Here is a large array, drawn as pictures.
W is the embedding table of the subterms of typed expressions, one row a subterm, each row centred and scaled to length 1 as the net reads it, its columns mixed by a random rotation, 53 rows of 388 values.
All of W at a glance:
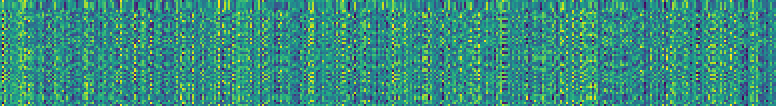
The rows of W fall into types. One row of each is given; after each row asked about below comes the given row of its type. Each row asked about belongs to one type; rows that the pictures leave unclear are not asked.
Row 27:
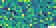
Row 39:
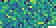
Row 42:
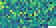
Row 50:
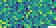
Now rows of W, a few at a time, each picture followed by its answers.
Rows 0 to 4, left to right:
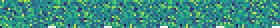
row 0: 27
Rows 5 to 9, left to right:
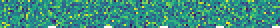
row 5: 50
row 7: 39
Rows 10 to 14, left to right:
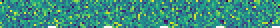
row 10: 42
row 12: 50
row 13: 50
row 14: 39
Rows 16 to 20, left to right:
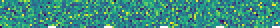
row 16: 27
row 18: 42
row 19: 50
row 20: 42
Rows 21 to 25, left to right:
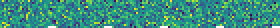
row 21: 50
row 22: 39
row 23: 39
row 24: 27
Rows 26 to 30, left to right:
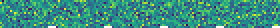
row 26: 42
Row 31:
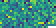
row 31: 39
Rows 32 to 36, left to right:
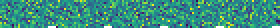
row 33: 27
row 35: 39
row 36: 50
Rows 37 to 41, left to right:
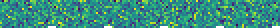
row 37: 39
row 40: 50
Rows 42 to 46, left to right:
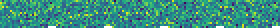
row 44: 42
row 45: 50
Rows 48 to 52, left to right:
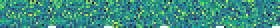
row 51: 42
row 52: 27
